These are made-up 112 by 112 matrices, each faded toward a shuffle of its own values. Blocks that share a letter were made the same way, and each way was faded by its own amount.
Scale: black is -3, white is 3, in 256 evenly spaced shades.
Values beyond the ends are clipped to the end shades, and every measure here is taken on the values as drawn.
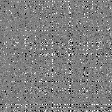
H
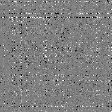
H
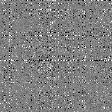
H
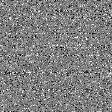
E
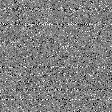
E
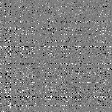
H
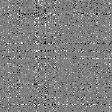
H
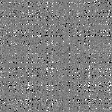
H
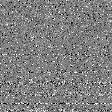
E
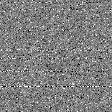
E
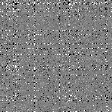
H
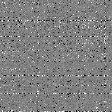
H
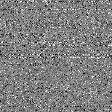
E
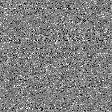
E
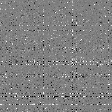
H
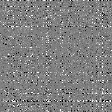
H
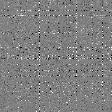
H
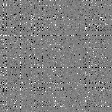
H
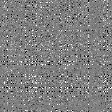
H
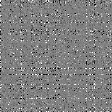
H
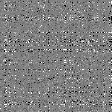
H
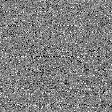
E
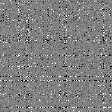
H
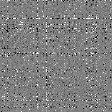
H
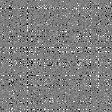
H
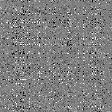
H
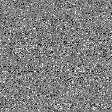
E
